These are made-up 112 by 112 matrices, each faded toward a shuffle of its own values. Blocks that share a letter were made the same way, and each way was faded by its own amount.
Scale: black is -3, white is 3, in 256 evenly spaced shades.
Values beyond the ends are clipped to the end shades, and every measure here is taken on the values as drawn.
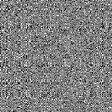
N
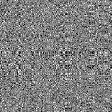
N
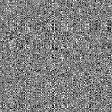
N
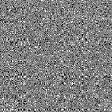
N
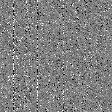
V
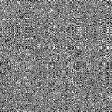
N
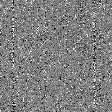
V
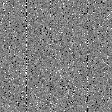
V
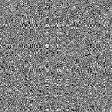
N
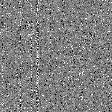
V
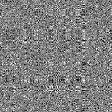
N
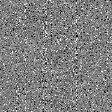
V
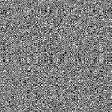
N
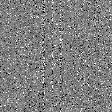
V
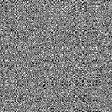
N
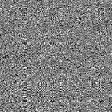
N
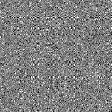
N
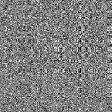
N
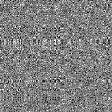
N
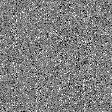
V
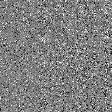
V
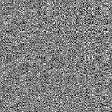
N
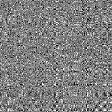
N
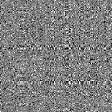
N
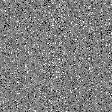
V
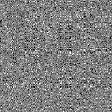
N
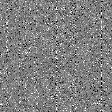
V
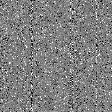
V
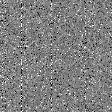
V
